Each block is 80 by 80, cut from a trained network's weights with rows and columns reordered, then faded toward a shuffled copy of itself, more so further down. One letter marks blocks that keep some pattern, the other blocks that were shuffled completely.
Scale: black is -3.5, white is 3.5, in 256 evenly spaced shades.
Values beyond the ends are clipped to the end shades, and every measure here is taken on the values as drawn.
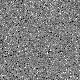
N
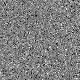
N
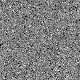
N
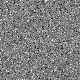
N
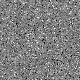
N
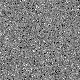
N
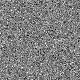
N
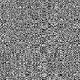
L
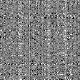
L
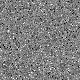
N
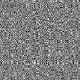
L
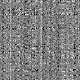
L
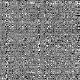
L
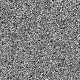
N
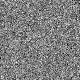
N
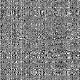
L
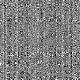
L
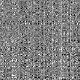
L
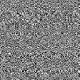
L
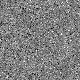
N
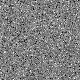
N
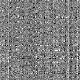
L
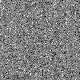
N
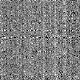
L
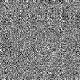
L
